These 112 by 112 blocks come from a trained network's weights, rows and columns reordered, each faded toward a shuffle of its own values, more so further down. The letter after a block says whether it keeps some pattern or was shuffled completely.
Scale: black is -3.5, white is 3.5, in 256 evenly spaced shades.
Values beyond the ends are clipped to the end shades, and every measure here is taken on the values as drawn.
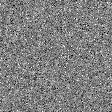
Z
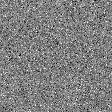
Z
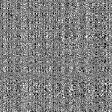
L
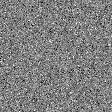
Z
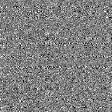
L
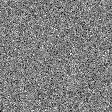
Z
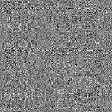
L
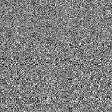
L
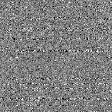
L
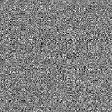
L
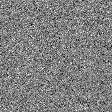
Z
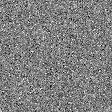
Z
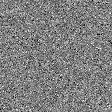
Z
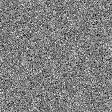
Z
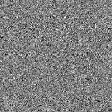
L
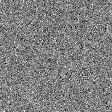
Z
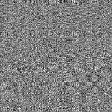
L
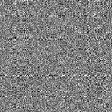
L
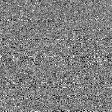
L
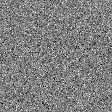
Z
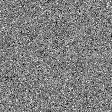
Z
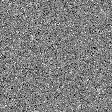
Z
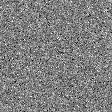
Z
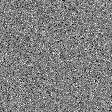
Z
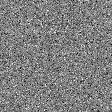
Z
